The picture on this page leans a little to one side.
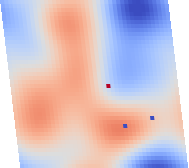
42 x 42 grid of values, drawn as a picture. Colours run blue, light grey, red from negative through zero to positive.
Lone odd cells: 3, 1 higher and 2 lower than their neighbours. Roughest part: bottom right. Ninth with the lowest average: top right.
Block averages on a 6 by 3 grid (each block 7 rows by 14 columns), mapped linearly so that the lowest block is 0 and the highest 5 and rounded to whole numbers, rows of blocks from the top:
3 4 0 / 3 4 1 / 4 4 2 / 5 4 3 / 5 5 4 / 3 4 2
